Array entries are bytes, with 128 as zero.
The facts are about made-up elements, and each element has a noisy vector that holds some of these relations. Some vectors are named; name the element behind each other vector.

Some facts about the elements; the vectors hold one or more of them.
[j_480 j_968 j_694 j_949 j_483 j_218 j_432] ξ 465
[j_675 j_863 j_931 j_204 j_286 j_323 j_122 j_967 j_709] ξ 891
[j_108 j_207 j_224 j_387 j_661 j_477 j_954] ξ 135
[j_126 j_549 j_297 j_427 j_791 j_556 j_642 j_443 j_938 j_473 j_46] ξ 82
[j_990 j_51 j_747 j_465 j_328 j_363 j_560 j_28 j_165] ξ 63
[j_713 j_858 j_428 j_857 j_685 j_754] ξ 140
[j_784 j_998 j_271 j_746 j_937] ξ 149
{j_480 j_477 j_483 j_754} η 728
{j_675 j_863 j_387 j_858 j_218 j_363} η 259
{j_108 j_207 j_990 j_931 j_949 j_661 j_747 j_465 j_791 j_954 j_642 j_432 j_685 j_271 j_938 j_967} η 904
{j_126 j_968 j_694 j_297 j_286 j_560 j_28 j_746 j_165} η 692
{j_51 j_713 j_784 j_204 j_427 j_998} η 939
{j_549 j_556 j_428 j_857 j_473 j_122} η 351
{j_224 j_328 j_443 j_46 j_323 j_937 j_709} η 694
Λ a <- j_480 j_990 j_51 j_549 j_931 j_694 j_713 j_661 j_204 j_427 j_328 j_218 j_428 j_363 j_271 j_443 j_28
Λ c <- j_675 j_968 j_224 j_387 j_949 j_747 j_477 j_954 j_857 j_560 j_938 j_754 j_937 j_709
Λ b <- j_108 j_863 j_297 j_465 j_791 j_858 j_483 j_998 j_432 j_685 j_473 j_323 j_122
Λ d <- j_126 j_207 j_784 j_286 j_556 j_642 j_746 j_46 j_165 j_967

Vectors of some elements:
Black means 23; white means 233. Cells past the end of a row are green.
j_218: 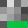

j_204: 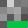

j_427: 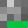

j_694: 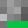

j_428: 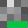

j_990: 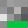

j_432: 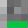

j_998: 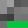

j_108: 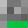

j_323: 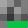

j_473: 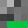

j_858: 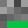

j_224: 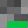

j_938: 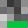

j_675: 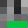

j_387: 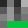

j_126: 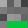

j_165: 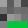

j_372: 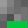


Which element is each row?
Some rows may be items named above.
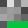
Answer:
j_363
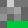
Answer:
j_51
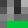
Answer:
j_675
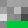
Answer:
j_931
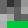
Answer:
j_954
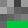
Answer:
j_858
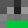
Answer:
j_754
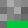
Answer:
j_28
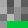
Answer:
j_207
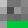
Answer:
j_465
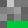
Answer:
j_51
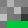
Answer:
j_443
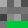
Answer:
j_286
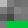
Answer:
j_297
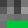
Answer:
j_477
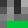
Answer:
j_675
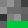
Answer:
j_556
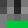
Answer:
j_857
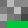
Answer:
j_328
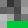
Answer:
j_747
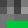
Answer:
j_477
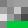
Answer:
j_661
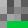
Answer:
j_967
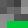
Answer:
j_224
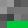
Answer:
j_483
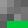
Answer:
j_372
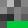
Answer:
j_122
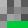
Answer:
j_967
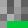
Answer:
j_207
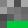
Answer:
j_863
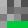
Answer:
j_642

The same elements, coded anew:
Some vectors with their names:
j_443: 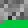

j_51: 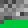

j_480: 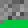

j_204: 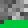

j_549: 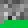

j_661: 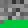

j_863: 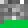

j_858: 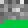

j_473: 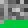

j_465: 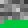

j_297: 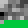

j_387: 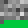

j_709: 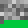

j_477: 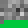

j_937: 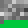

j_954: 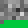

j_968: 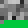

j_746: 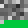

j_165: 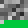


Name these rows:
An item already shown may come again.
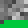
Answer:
j_204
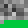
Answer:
j_967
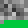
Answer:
j_967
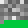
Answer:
j_323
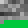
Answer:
j_108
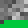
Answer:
j_204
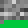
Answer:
j_857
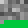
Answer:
j_483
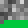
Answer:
j_998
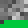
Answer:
j_204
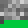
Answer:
j_675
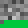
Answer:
j_931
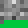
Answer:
j_754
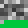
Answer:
j_286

